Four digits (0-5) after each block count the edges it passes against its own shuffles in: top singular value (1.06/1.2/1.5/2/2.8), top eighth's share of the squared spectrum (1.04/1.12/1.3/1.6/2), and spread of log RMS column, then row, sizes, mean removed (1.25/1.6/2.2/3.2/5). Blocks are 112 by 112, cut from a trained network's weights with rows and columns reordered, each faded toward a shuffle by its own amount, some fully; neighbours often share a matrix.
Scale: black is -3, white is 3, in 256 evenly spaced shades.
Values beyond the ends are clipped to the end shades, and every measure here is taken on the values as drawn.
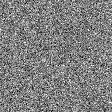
0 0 0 0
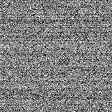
3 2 0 0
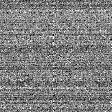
4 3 1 1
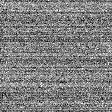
4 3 1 1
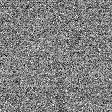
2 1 0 0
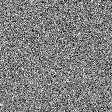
0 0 0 0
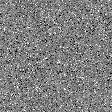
0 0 0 0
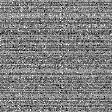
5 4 2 2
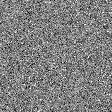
0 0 0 0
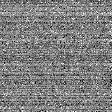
4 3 2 1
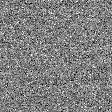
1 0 0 0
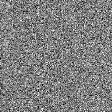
3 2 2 1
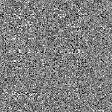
3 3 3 2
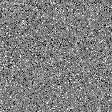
2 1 0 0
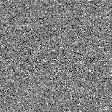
3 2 0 2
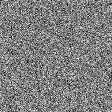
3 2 0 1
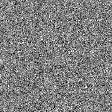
2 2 1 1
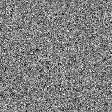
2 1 1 1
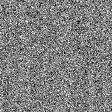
2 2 0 1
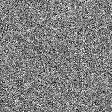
2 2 0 0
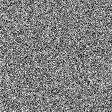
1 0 0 0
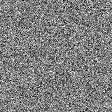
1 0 0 0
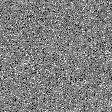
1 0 0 0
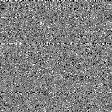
4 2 0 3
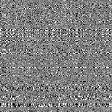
5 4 2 4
